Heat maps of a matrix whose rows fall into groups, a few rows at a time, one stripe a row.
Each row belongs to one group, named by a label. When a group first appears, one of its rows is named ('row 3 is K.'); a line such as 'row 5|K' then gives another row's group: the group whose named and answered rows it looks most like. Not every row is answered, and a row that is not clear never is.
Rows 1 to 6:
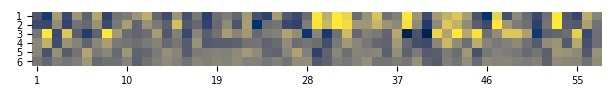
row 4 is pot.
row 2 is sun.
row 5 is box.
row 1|sun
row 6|box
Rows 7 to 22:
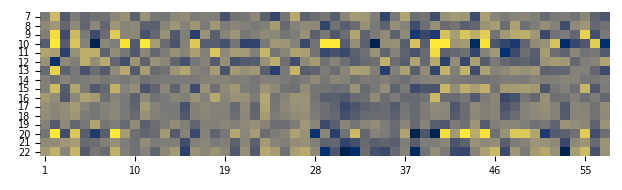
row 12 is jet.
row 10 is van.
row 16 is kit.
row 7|pot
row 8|kit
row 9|pot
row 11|kit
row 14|jet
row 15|pot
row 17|kit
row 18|kit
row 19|box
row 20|pot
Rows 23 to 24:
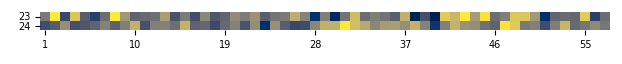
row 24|sun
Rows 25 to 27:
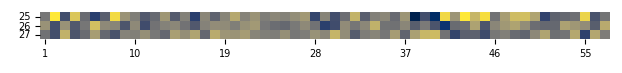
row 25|pot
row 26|box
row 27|jet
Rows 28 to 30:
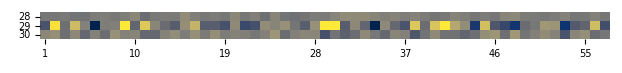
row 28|sun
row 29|van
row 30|kit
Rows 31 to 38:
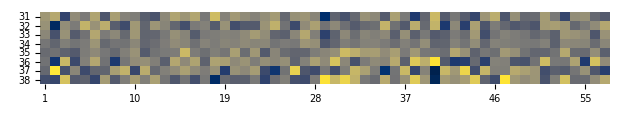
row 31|kit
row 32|jet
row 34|box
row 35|sun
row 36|jet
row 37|pot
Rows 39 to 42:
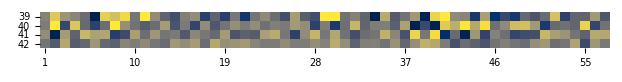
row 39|van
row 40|pot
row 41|jet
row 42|jet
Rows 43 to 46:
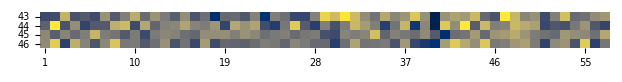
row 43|sun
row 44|pot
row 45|box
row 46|pot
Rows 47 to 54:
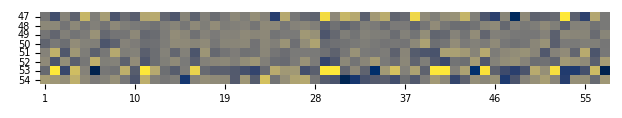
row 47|sun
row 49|box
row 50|box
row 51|pot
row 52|box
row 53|van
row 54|kit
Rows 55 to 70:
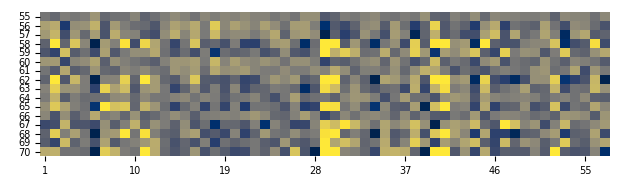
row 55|box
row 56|kit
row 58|van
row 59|sun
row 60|kit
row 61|jet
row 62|van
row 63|van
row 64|pot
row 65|van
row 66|box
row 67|sun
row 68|van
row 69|sun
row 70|van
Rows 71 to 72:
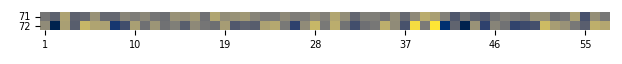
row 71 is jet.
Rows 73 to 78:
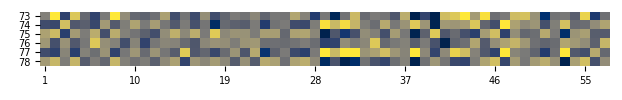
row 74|sun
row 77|sun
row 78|kit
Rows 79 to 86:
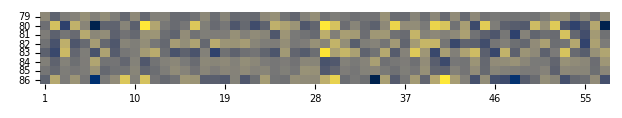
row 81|sun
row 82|jet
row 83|sun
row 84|box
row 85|box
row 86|van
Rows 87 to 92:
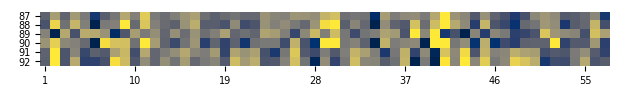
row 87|van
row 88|van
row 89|jet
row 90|van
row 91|pot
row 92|pot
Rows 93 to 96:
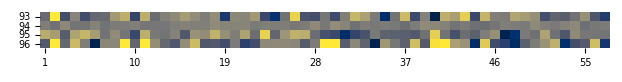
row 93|pot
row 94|jet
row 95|kit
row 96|van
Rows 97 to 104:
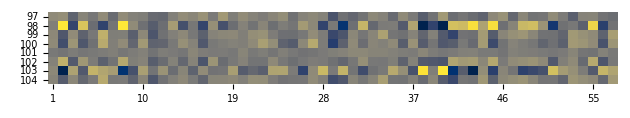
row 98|pot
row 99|box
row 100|box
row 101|sun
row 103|jet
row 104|box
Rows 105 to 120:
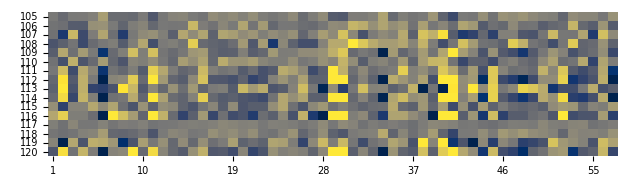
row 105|box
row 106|sun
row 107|jet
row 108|sun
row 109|van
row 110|jet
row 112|van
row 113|pot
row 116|van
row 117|jet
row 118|box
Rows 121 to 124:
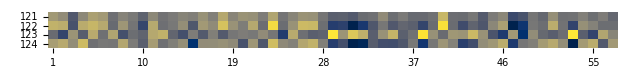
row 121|kit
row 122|kit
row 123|sun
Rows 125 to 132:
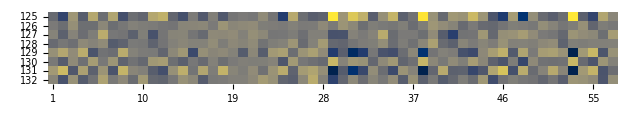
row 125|sun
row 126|jet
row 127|box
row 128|box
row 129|kit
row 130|sun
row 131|kit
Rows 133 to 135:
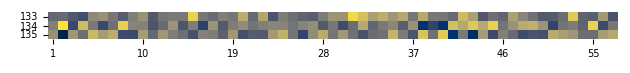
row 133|sun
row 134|pot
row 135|jet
